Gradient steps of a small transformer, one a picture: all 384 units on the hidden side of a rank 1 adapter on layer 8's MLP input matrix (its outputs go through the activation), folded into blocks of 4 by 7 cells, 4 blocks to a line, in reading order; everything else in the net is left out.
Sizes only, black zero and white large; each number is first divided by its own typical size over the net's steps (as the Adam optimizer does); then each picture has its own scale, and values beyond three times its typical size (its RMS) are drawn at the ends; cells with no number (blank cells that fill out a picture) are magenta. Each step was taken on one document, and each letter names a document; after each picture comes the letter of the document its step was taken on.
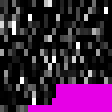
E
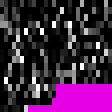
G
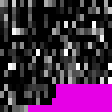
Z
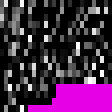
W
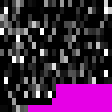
G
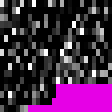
Z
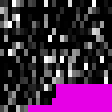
G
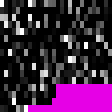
E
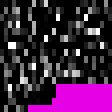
W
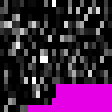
G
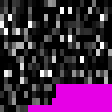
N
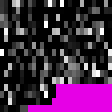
Z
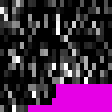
Z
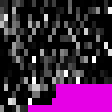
G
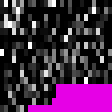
E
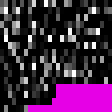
W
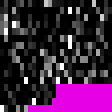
E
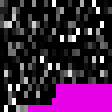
W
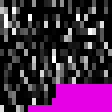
E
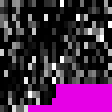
Z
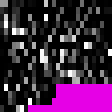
G
